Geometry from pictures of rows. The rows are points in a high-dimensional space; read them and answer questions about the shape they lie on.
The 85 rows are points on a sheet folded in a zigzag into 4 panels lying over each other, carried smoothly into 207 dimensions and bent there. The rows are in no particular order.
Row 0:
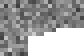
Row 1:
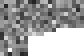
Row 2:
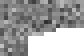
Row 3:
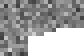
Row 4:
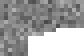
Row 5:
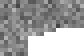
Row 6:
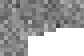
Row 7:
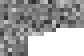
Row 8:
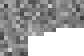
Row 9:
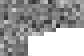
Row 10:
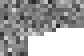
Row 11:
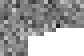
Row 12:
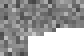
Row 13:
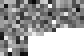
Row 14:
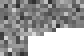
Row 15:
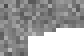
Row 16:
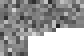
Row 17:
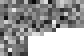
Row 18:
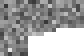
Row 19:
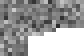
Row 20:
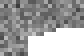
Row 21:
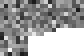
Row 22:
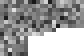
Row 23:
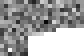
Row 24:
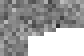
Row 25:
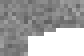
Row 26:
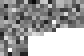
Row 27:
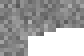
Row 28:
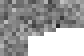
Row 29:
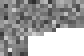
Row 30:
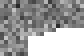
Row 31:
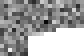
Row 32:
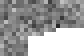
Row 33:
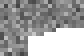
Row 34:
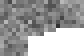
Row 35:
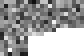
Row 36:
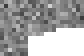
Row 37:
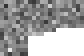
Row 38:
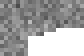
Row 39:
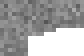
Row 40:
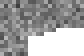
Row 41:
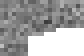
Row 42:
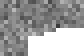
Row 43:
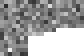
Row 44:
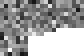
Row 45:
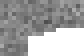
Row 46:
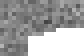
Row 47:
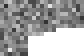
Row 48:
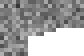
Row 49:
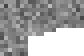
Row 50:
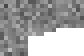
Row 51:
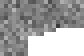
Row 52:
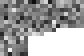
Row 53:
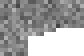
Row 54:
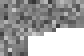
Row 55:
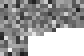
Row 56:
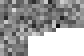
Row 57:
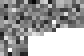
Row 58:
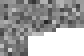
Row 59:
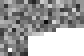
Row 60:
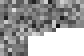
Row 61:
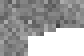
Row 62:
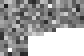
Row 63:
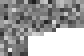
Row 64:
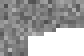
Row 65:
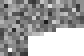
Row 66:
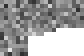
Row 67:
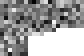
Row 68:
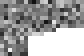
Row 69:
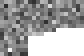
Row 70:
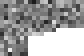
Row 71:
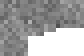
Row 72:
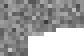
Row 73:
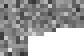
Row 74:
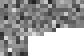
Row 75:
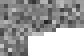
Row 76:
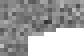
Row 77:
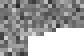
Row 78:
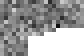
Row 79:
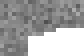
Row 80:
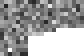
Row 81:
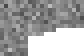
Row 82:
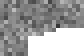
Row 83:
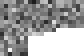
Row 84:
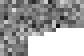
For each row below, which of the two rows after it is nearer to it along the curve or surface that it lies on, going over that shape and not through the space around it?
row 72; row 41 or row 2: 41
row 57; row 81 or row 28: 28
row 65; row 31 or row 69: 31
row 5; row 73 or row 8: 73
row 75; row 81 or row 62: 62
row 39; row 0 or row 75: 75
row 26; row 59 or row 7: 7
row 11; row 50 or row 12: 12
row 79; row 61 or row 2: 2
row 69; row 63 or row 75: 75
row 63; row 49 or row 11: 11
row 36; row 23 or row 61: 23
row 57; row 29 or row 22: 22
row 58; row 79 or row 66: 79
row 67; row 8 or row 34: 34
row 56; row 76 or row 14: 14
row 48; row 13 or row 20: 20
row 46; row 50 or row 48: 50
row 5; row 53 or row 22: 53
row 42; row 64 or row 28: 28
